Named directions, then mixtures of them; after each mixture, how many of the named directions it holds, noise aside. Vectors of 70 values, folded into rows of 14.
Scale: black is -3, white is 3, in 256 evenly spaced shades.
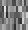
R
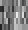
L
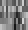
two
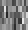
one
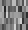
one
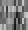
two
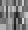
two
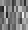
two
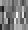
one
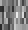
one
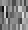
two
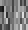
two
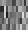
two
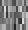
one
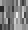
one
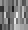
one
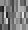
two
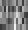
two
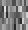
one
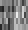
one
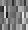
two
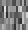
one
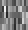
one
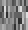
one
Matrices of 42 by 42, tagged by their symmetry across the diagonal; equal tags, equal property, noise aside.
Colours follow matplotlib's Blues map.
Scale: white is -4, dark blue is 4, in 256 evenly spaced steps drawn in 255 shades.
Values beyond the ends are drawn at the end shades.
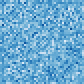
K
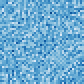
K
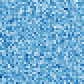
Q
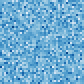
Q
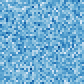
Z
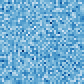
K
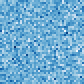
Z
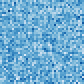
Q
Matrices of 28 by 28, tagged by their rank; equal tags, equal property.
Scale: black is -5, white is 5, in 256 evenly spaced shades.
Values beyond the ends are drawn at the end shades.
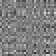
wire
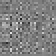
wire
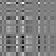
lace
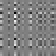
lace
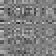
wire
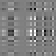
lace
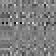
wire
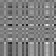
lace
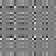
lace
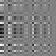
lace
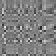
wire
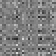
wire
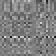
wire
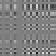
lace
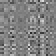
wire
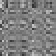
wire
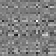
wire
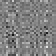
wire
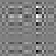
lace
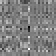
wire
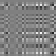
lace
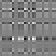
lace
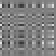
lace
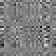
wire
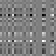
lace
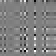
lace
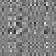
wire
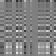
lace
